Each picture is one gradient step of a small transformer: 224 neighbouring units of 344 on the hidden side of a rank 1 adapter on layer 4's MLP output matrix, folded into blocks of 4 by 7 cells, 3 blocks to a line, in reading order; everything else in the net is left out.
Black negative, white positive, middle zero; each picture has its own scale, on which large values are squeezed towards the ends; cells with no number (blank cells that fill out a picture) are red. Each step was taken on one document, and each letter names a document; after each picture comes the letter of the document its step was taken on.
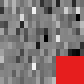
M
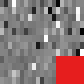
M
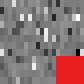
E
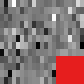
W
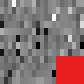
W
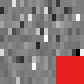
E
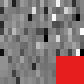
E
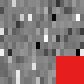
E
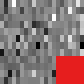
W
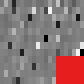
M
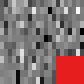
M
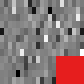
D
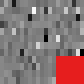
M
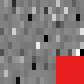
M
